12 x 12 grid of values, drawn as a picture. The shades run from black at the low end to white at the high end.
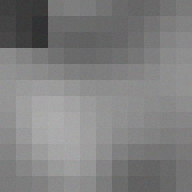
The middle left is the ninth with the highest average. The middle right is the smoothest part. In the top left lies a patch that is lower than the rest. Values change most from cell to cell in the top left. The top left is the ninth with the lowest average.
